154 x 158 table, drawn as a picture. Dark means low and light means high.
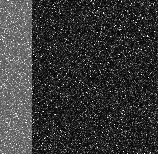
Histogram: skewed, a long tail of high values. Average level on the scale: 20%. Seam: vertical, 20% of the way across, the left part higher.
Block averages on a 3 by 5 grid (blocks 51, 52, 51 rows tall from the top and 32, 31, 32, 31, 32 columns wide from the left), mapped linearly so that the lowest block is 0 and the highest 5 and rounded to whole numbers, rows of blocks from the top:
5 0 0 0 0 / 5 0 0 0 0 / 5 0 0 0 0
